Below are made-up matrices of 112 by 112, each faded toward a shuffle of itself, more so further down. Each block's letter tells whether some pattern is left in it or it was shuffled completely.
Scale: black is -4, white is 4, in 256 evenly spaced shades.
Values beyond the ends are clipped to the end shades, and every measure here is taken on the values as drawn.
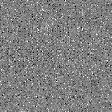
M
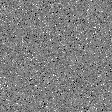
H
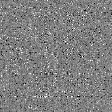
M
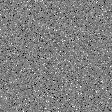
H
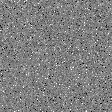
H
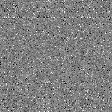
M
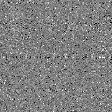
M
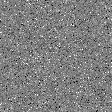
H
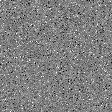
H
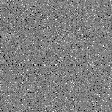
M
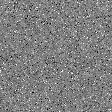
H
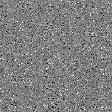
M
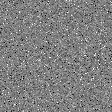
H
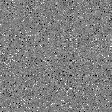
M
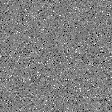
M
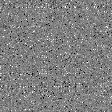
M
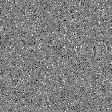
M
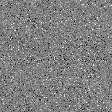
M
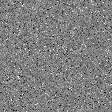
H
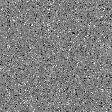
M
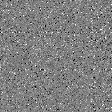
M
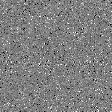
M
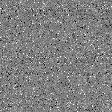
M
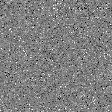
M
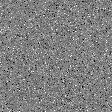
H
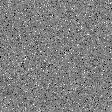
H
